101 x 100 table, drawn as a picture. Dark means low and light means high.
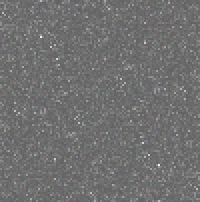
Symmetry: a half turn. Grain: fine. Odd rows or columns: none. Slope: none. Histogram: skewed, a long tail of high values.
